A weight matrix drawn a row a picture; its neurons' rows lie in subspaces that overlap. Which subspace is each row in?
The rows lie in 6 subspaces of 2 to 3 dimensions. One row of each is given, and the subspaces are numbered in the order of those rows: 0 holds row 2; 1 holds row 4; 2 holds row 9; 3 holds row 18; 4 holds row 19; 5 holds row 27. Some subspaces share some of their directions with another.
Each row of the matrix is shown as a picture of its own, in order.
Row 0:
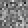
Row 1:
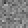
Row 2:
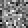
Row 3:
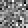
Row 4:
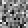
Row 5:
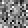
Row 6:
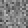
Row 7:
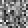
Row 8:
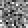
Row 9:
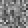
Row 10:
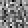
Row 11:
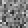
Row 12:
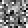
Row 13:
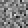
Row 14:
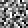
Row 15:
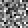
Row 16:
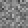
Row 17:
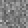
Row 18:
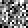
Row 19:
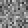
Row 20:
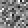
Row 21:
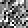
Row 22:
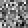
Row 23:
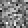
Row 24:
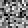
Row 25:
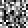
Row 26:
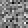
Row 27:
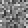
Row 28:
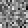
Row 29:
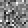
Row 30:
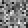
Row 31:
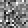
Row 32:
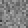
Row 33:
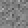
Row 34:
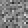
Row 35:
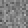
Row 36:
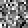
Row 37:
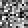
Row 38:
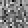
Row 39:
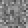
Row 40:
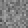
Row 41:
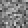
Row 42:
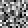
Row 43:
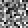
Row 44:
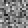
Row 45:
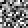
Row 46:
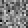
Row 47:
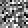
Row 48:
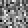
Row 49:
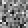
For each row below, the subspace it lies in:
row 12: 2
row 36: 4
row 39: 2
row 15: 0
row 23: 0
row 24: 1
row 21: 3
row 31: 3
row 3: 4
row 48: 4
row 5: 3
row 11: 1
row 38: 4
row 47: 5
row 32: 5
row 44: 1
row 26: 5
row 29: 3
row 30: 2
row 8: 0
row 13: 0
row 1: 1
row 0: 4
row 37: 1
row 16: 2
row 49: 1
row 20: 2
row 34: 5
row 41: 0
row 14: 0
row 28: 4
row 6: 1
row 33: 2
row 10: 4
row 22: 4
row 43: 0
